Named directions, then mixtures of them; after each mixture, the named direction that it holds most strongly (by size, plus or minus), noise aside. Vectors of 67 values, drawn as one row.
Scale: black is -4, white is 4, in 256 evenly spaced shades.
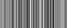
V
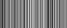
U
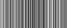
U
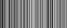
U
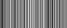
U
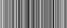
V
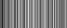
U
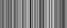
V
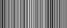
U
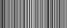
U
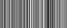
U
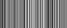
U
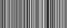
U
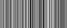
V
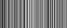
U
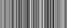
V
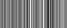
V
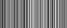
U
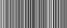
U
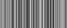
V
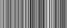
U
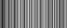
U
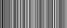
U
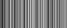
U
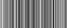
V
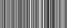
V
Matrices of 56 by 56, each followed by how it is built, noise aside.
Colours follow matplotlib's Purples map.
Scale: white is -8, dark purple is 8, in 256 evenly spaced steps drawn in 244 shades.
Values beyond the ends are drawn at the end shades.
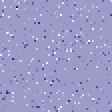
sparse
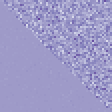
upper triangular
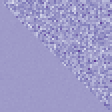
upper triangular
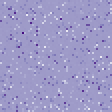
sparse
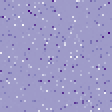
sparse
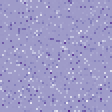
sparse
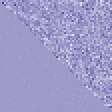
upper triangular
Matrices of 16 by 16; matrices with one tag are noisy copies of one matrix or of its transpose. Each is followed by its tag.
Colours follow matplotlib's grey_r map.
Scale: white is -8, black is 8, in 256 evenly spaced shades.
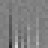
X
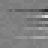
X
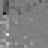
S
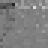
S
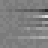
X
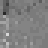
S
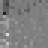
S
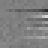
X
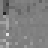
S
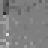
S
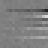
X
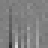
X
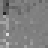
S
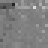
S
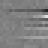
X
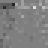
S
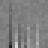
X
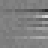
X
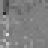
S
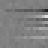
X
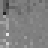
S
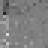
S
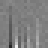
X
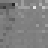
S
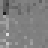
S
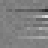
X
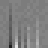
X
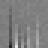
X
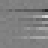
X
